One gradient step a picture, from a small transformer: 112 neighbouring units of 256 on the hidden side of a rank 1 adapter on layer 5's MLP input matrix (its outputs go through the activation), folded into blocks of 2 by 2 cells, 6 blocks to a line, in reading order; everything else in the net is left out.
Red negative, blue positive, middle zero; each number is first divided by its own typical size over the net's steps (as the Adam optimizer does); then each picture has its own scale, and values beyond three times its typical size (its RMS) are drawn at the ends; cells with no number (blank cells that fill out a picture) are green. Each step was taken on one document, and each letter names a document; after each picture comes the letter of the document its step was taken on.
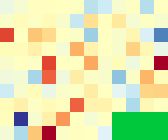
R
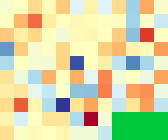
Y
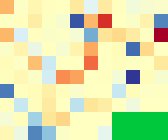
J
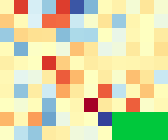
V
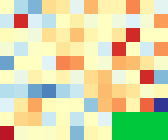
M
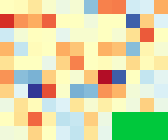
Y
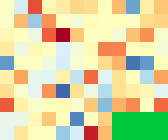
M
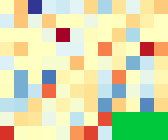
M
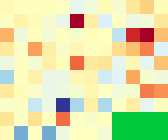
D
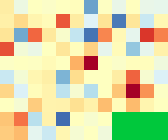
R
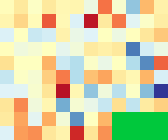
Y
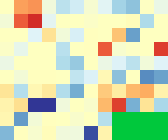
M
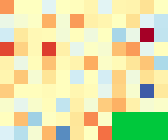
D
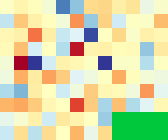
V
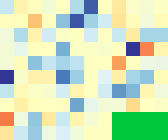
D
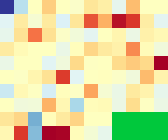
V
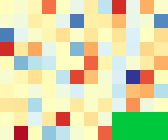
R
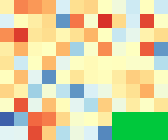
V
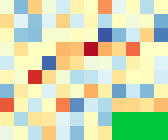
V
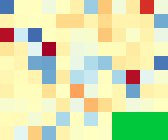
R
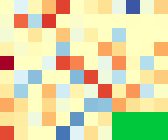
M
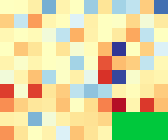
Y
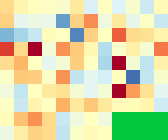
D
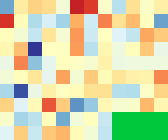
V
